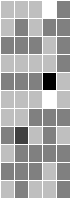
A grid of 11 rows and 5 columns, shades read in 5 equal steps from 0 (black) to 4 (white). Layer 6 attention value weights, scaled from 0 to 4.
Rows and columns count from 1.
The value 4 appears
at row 1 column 4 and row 6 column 4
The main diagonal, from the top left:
3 2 2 3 3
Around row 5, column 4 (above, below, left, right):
3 4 2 3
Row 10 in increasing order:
2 2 2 2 3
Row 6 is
3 3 3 4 3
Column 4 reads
4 2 3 3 0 4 2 2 2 3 3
